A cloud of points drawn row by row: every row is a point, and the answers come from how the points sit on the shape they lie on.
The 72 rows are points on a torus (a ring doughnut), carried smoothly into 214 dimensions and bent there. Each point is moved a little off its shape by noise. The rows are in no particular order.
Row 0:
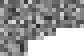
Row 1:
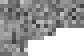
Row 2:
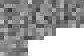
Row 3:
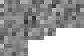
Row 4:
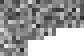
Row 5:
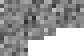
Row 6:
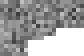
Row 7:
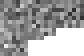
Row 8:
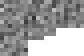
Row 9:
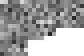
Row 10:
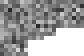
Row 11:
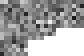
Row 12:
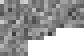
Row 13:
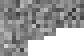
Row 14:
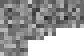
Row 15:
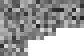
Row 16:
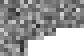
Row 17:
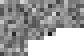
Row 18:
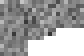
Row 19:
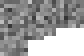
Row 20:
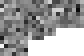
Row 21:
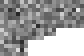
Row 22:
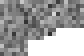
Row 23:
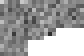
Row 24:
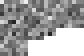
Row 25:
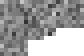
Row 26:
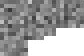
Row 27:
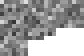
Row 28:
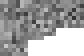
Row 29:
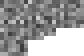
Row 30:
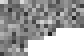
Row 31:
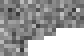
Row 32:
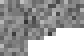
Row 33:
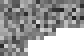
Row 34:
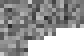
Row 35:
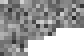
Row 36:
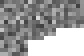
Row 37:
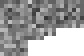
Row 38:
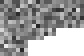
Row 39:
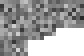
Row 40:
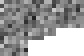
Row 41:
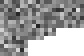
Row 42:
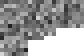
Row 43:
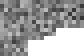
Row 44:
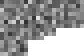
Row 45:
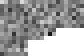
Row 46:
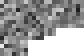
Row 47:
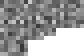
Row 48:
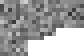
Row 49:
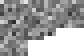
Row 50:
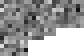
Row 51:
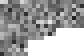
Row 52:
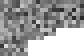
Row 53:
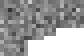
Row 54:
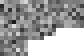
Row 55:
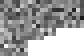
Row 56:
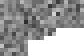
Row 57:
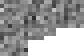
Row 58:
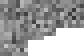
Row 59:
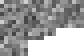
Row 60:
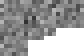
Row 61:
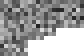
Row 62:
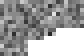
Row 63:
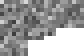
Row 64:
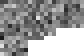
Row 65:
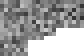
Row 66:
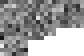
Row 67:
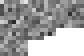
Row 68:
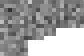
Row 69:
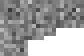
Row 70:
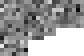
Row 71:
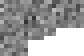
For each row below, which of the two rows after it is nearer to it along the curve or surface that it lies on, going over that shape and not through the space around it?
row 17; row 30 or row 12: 30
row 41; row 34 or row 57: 34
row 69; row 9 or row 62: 9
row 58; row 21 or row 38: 21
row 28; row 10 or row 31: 31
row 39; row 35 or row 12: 12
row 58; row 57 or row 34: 34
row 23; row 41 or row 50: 50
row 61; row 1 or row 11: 11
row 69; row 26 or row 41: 26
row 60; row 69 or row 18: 18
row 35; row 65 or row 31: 31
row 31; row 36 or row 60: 36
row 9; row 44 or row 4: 4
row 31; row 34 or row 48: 34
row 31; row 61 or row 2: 2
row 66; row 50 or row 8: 50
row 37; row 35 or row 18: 35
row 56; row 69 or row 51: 51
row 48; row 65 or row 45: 65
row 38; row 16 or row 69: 16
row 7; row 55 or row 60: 55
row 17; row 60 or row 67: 60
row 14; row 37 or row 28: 37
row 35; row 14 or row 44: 14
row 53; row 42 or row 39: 42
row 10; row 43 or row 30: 30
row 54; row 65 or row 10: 65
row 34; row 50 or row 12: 50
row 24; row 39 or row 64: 39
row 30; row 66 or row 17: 17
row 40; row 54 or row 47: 47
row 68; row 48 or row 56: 56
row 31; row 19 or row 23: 19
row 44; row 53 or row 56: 53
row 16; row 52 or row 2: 2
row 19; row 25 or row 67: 25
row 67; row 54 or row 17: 54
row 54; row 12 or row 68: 12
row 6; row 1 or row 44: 1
